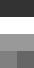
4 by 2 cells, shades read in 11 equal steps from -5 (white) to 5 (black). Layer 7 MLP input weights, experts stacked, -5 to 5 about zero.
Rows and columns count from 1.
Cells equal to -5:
2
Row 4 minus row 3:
1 2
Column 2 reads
3 -5 -1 1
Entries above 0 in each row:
2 0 0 1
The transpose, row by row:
3 -5 -1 0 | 3 -5 -1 1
